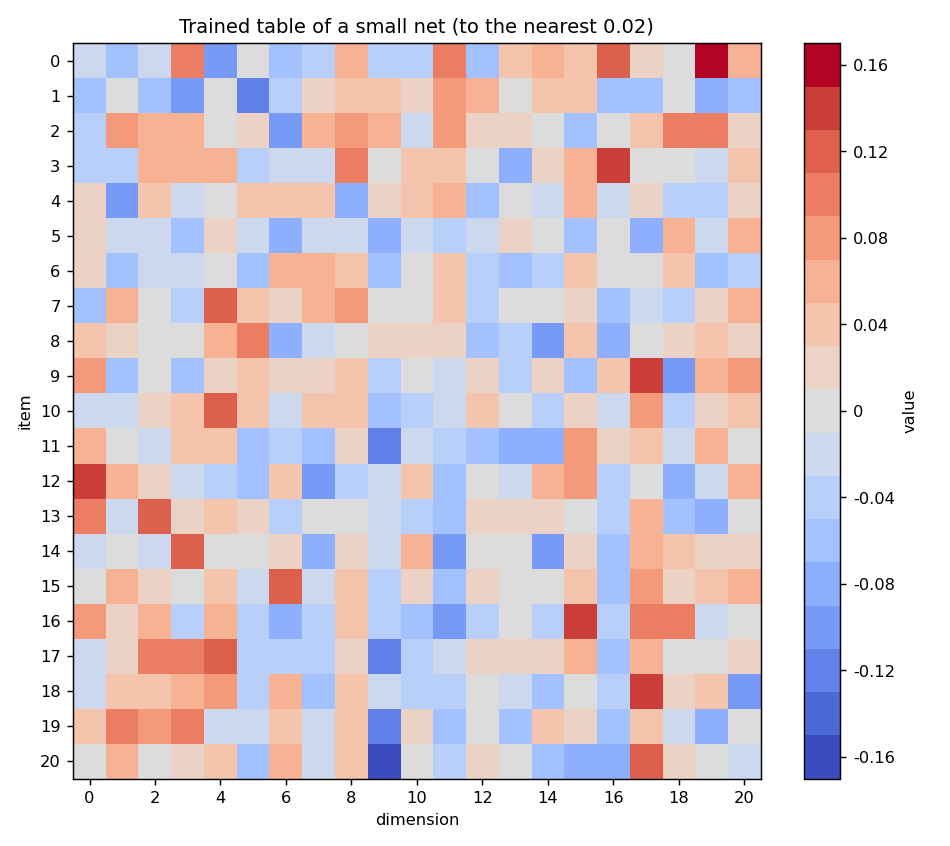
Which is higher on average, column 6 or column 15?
column 15
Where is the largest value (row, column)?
0 19
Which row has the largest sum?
2
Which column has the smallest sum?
9
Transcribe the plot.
Title: Trained table of a small net (to the nearest 0.02)
x-axis: dimension, ticks 0 2 4 6 8 10 12 14 16 18 20
y-axis: item, ticks 0 1 2 3 4 5 6 7 8 9 10 11 12 13 14 15 16 17 18 19 20 (0 at the top)
Colour bar: value, ticks -0.16 -0.12 -0.08 -0.04 0 0.04 0.08 0.12 0.16
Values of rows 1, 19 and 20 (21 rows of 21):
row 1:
-0.06 0 -0.06 -0.1 0 -0.12 -0.04 0.02 0.04 0.04 0.02 0.08 0.06 0 0.04 0.04 -0.06 -0.06 0 -0.08 -0.06
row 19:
0.04 0.1 0.08 0.1 -0.02 -0.02 0.04 -0.02 0.04 -0.12 0.02 -0.06 0 -0.06 0.04 0.02 -0.06 0.04 -0.02 -0.08 0
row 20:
0 0.06 0 0.02 0.04 -0.06 0.06 -0.02 0.04 -0.16 0 -0.04 0.02 0 -0.06 -0.08 -0.08 0.12 0.02 0 -0.02
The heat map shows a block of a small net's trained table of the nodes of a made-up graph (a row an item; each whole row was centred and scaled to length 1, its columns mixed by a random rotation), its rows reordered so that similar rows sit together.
